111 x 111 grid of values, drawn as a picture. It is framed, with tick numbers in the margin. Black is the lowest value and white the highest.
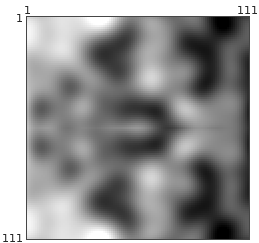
Grain: smooth. Average level on the scale: 50%. Mirror symmetry: top to bottom. Slope: up to the left. Lone odd cells: none.
